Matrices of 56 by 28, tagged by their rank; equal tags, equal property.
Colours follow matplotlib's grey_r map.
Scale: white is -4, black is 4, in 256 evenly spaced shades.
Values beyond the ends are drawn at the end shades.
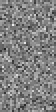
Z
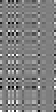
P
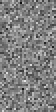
Z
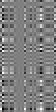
P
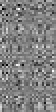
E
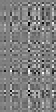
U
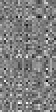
E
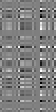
P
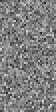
Z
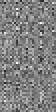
E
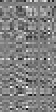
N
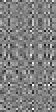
N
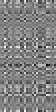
U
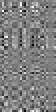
N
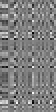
U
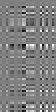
P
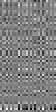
U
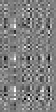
N
